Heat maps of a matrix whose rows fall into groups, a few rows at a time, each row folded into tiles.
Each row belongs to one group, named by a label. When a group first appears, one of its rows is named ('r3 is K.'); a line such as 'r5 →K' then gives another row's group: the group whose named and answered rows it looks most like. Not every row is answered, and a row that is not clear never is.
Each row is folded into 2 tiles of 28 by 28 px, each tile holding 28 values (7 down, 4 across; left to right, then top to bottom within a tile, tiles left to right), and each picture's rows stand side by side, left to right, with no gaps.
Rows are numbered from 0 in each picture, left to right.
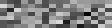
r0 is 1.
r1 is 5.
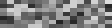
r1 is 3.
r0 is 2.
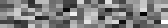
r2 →5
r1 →1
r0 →2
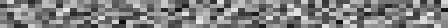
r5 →1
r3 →1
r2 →5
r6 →3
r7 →1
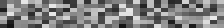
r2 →1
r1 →1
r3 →3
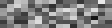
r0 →3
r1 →2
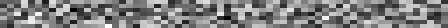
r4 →2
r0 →1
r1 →3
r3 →3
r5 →5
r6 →3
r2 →3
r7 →2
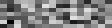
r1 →2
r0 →5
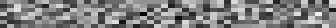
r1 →1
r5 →1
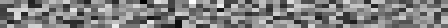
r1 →2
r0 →2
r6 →2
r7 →1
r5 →2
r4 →3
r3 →1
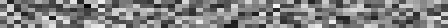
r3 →3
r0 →3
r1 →3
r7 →3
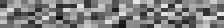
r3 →3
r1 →2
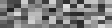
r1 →3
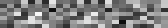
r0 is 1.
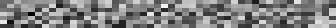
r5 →3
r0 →5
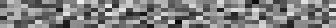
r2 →5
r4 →2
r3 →5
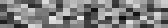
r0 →2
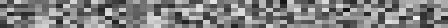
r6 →1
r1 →3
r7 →5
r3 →2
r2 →3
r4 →1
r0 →3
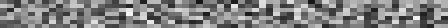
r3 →2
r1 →3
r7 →5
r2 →2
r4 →3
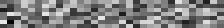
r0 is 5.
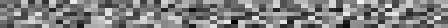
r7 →5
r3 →3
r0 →1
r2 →1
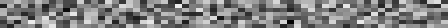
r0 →3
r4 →5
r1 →1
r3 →3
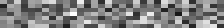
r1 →1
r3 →3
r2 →1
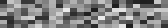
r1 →5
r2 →2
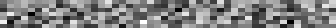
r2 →3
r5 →5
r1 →5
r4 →5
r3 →1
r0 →5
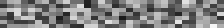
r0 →2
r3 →3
